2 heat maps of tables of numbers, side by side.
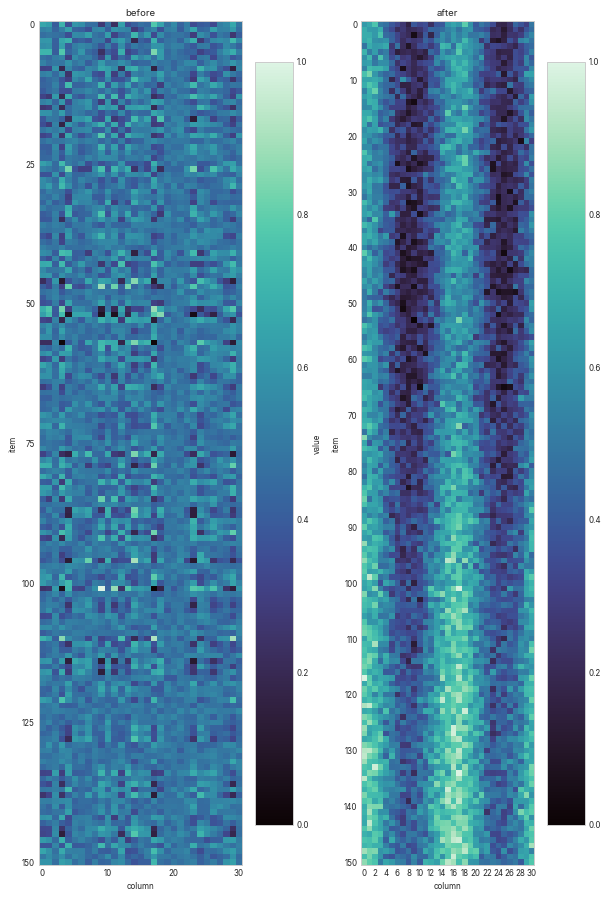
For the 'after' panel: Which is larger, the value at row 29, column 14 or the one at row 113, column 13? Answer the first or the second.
the second
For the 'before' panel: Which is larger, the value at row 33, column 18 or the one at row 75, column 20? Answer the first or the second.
the second
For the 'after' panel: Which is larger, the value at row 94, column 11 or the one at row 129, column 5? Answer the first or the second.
the second
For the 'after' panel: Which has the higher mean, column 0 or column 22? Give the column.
0
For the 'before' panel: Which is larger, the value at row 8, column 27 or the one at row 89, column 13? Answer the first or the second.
the second
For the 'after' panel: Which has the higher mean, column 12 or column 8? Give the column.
12
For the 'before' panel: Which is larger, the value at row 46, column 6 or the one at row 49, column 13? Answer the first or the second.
the second
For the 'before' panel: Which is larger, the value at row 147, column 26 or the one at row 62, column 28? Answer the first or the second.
the first
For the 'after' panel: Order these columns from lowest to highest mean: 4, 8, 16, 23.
8, 23, 4, 16
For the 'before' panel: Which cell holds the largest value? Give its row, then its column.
101, 9
